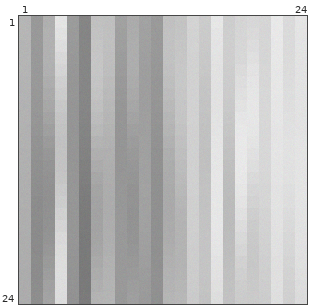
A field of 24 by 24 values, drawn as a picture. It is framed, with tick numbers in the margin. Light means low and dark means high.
Average level on the scale: 30%. Grain: streaks running down. Slope: up to the left.
